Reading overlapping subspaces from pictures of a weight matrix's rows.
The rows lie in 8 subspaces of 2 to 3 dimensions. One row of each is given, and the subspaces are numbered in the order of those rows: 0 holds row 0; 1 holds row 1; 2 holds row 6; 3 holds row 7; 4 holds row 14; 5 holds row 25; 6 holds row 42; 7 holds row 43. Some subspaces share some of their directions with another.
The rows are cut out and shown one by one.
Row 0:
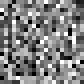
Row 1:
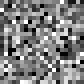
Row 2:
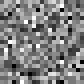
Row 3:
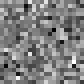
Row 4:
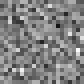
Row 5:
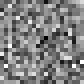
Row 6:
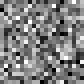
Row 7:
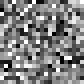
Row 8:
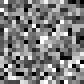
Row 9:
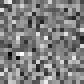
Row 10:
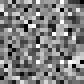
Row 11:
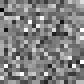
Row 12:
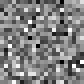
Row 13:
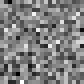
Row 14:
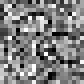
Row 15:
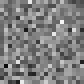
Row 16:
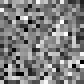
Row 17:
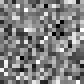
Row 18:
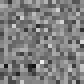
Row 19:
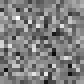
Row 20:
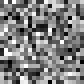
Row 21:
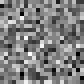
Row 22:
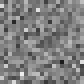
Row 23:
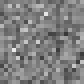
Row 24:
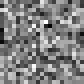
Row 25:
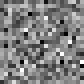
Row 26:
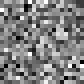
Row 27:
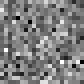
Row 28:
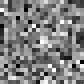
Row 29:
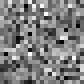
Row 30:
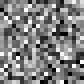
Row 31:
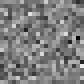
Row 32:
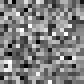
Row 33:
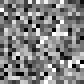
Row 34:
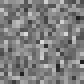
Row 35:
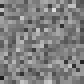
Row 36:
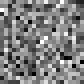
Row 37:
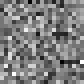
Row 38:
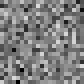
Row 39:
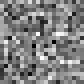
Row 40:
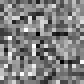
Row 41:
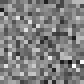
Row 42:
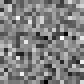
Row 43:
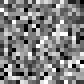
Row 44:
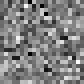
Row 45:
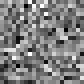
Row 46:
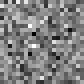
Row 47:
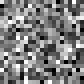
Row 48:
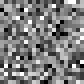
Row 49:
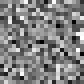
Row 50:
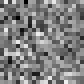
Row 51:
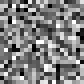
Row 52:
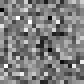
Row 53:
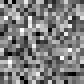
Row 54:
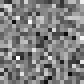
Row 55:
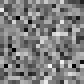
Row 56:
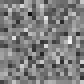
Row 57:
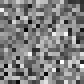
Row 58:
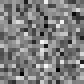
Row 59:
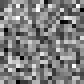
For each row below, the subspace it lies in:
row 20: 3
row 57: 7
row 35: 2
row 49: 5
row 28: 4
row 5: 0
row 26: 1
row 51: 5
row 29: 1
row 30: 2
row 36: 0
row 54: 6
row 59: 7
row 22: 2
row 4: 5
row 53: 3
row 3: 1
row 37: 4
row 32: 3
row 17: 0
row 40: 4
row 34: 5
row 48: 0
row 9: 6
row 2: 3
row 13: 6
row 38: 7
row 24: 4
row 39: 4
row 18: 6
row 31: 5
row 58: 5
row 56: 5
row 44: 1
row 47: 2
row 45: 1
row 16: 7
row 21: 2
